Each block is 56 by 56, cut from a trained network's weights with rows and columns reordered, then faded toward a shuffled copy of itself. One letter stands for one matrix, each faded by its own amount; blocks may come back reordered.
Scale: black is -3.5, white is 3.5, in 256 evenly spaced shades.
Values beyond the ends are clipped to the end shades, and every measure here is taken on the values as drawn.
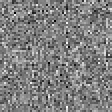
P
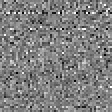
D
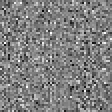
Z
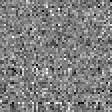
D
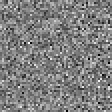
P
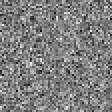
P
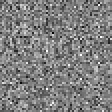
P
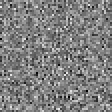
P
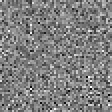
P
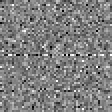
D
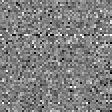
D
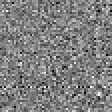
D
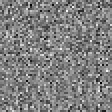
P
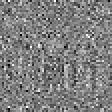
Z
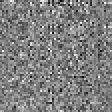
Z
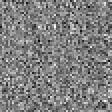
P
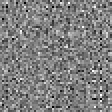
Z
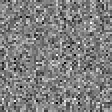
Z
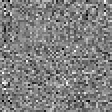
Z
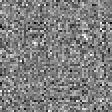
P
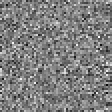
P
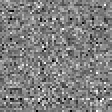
D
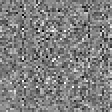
Z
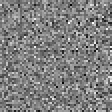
P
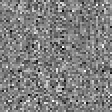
Z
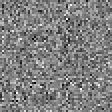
P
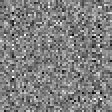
Z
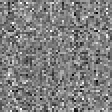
Z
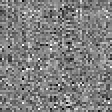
Z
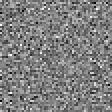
P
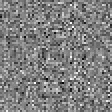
Z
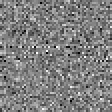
D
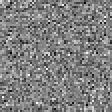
P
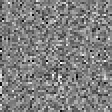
Z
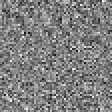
P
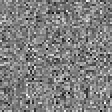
Z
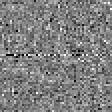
D
